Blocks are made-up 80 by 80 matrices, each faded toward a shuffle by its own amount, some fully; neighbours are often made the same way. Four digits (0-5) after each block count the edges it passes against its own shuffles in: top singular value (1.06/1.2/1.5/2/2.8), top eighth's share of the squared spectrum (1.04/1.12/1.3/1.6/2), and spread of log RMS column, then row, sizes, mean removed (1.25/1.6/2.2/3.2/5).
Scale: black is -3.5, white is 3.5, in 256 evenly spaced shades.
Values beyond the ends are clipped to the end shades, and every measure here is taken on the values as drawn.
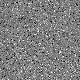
0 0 0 0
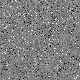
1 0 0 0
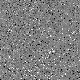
3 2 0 0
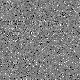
2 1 0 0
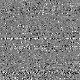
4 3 1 3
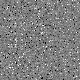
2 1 1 0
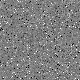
1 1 0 0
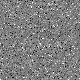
2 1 0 0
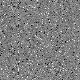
3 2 1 0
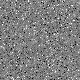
0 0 0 0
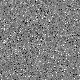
1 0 0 0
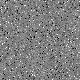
0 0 0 0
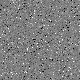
0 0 0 0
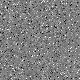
0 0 0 0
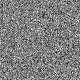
1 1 0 0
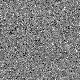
2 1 0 0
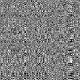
4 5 3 3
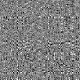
4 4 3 2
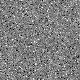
0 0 0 0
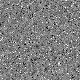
2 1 0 0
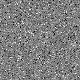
3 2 0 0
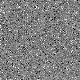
3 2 0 0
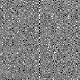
4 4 3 2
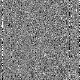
2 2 3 0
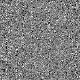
1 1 2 0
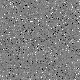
2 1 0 1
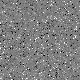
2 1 0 0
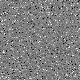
3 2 0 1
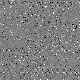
3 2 0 1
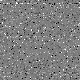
3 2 0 1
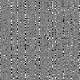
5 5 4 2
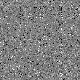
3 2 1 1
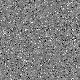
2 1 0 0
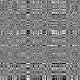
5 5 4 4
